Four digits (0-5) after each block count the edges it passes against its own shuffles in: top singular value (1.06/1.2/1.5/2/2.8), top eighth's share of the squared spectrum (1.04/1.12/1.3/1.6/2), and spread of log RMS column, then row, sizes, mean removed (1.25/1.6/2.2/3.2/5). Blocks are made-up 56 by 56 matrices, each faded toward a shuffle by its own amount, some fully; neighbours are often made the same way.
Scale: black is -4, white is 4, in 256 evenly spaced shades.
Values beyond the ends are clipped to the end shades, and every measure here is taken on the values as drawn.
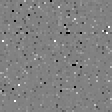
2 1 0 0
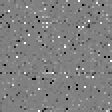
2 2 0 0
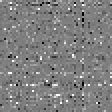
3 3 2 2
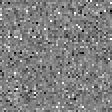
2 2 1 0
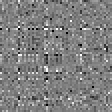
4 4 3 3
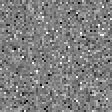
0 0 0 0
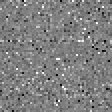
1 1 0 0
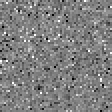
0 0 0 0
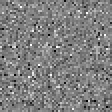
0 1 0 1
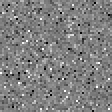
0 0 0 0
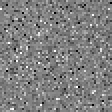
0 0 0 0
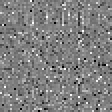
3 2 1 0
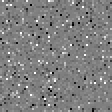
1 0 0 0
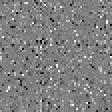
3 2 1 0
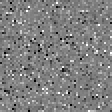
1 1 0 0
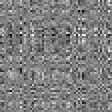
4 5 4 3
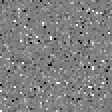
1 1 0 0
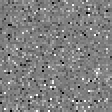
2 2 1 1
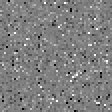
1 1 0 0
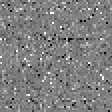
2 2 0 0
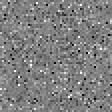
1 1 0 0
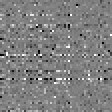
4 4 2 3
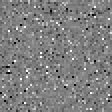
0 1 0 0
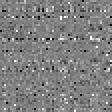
4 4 1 2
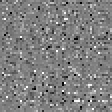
3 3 2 1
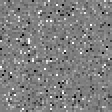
1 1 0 0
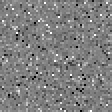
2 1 0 0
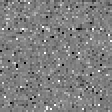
3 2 0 0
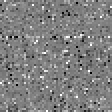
3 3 1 1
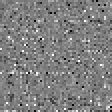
3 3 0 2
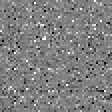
3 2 0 1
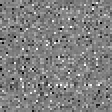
3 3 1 1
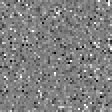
2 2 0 0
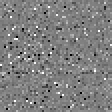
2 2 0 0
